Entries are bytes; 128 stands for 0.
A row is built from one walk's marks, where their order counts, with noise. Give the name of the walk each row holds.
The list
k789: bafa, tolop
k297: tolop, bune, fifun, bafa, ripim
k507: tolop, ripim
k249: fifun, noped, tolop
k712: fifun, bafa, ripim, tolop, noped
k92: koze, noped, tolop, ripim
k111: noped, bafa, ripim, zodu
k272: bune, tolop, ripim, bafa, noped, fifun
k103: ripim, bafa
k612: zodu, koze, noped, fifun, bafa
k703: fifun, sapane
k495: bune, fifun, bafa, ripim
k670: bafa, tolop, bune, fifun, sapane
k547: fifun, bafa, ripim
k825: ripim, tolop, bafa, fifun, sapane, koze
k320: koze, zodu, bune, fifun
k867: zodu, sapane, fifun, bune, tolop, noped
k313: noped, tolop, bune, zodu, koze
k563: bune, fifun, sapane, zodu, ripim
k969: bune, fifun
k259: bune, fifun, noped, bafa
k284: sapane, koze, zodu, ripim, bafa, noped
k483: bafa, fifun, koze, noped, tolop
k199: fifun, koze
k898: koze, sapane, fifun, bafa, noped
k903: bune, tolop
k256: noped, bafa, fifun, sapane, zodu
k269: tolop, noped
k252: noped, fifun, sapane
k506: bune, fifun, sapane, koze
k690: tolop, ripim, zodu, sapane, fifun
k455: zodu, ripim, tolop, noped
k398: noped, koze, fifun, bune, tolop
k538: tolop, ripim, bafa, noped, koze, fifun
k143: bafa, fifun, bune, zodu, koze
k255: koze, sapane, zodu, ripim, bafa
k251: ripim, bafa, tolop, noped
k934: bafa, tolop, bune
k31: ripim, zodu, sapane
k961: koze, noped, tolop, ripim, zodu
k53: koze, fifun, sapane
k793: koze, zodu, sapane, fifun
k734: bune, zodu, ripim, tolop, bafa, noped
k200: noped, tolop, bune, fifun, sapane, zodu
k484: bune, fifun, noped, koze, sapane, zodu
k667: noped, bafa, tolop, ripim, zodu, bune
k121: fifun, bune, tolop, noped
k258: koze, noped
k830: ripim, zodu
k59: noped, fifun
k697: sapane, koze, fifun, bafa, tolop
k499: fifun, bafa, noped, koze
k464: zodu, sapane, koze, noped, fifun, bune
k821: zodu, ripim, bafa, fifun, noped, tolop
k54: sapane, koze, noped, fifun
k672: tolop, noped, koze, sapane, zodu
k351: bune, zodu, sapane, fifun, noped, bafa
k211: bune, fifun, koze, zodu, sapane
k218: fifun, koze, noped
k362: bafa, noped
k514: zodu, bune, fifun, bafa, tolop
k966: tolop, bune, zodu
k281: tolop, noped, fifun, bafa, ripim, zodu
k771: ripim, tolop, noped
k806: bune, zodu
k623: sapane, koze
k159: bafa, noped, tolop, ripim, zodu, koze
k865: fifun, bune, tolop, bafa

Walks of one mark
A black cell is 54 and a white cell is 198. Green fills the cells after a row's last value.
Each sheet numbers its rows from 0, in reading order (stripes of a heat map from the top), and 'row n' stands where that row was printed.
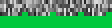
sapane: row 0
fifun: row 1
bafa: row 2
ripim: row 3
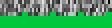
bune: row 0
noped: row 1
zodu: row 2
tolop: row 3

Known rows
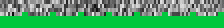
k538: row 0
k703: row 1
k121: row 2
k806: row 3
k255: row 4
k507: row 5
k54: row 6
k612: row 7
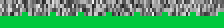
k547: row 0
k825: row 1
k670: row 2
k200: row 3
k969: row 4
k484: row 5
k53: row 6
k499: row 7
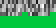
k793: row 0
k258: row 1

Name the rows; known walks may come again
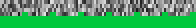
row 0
k969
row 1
k623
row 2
k218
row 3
k111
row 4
k269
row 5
k961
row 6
k793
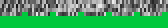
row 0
k903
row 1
k806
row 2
k54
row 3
k252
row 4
k121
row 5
k514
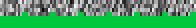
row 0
k825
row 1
k495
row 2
k690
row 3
k612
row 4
k297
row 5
k362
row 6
k53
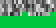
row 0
k547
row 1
k538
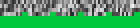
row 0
k966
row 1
k499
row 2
k256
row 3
k200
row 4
k31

